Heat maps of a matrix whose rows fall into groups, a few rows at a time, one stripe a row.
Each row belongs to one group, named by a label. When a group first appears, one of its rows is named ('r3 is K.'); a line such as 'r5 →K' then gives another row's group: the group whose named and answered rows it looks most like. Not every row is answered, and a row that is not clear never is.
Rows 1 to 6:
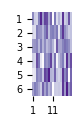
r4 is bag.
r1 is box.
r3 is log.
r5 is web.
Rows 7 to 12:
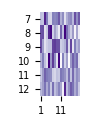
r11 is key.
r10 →box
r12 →log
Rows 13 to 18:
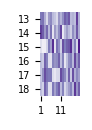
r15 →web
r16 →bag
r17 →key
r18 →bag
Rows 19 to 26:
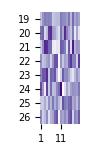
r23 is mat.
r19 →key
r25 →web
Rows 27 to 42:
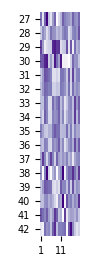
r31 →key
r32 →key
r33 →bag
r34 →bag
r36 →bag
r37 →mat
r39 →key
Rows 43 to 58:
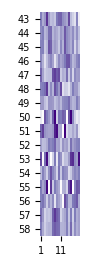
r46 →web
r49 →web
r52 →box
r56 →log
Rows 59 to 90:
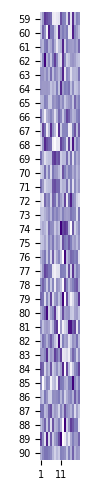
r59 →key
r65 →bag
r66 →web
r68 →key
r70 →web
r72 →log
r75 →web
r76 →log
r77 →key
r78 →log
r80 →mat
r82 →box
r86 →bag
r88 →log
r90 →key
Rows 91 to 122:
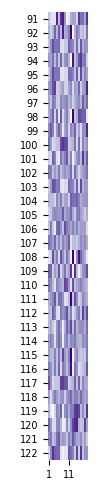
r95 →key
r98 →log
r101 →bag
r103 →key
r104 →web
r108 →log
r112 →bag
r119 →web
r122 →key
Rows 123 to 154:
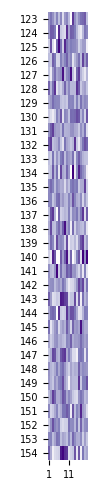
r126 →bag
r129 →key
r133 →log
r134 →log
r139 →box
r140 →bag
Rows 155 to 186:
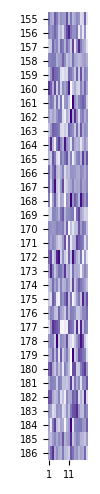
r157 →log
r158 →mat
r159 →key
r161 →log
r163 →key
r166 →mat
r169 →log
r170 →box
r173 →mat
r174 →log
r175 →bag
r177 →key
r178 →box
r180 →log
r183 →web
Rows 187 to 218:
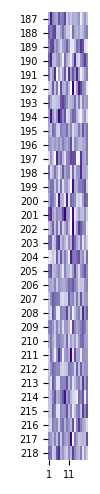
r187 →mat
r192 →log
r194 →mat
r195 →bag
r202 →log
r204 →web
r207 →key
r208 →bag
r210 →box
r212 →key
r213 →bag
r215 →bag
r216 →log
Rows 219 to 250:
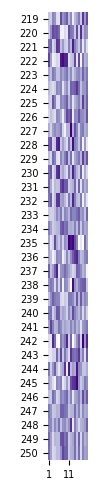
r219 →bag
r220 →key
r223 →bag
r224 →web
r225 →bag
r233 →web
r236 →web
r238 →log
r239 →key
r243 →web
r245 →web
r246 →bag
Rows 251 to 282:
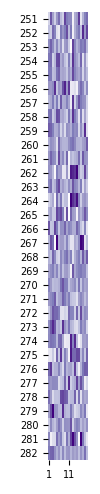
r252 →bag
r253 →log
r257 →log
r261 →box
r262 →web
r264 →web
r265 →box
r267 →box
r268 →bag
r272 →key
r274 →mat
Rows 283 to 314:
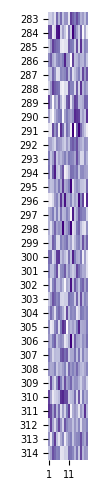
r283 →web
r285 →key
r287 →bag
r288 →key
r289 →web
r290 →web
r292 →web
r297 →log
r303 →key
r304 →box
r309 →mat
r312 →mat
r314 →key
